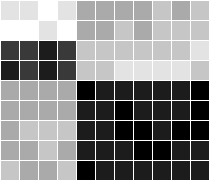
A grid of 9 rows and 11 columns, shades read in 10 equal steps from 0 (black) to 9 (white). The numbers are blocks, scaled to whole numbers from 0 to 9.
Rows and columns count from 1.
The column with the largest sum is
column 4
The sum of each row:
77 81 57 59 29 29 30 30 32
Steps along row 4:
up down up up same up same same same down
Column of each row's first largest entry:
3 1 11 7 1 1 2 3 1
